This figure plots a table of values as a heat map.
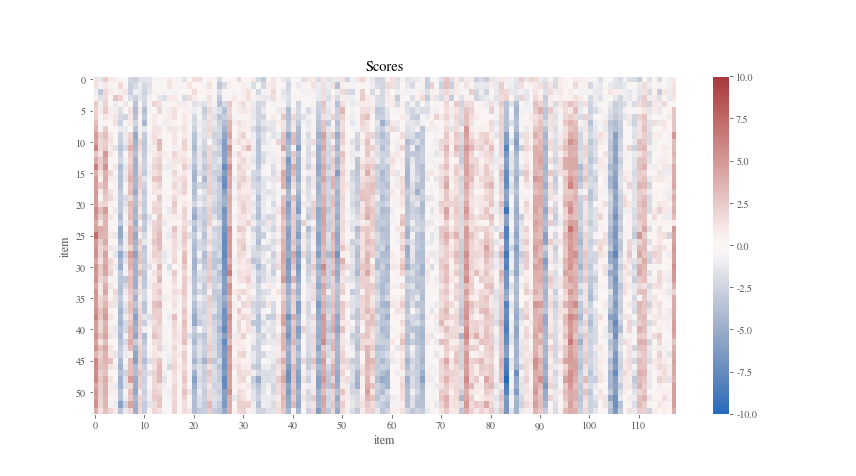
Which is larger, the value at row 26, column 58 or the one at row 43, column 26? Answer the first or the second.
the first
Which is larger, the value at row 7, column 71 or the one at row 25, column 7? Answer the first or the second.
the second
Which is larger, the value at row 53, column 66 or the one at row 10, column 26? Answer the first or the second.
the first
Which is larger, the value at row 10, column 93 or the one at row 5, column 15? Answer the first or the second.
the second
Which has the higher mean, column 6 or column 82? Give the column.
82
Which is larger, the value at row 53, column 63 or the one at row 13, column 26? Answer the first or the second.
the first
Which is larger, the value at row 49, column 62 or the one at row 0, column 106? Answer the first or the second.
the first
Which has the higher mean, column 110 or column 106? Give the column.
110
